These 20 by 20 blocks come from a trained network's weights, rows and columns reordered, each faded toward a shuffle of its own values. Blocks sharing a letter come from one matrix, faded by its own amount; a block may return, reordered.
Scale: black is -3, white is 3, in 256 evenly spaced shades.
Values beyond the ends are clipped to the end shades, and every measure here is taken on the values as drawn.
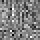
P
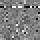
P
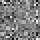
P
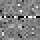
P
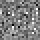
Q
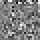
P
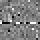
P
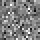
Q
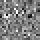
P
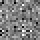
P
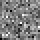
Q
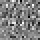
P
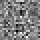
P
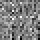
P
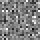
P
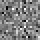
P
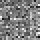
P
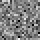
Q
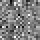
P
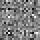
P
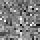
Q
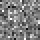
Q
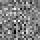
P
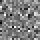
P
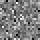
Q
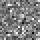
Q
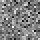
Q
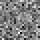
Q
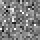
Q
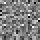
P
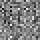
P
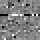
P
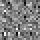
P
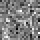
Q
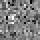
P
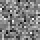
Q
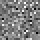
Q
